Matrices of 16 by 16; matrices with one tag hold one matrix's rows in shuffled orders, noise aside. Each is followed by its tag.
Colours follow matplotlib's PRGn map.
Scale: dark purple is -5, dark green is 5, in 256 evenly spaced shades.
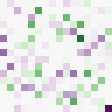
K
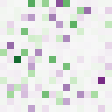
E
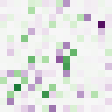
E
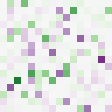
E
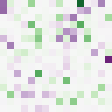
K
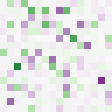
E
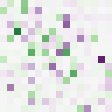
E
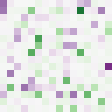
K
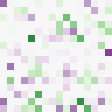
K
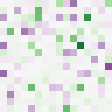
K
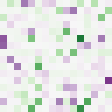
K
